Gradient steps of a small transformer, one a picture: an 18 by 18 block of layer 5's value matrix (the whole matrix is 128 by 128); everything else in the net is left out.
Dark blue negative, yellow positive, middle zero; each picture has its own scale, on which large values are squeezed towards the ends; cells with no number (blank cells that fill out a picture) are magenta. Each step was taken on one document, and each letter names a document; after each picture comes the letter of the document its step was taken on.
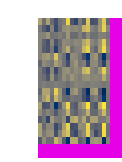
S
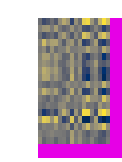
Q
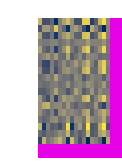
S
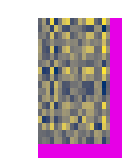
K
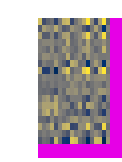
S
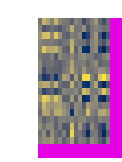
Q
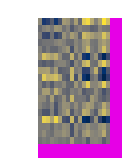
Q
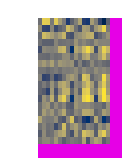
Q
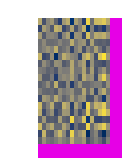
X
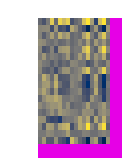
S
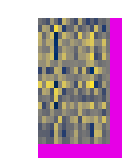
K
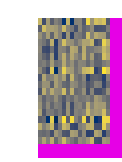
K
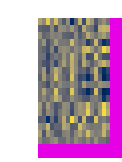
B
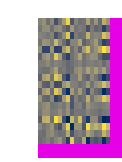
B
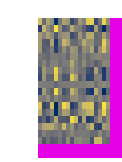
K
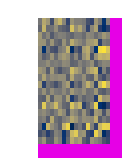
X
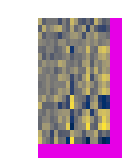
X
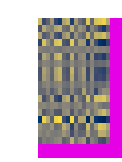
X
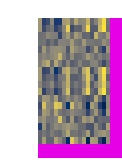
S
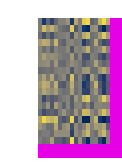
Q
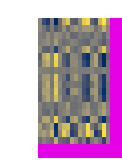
S
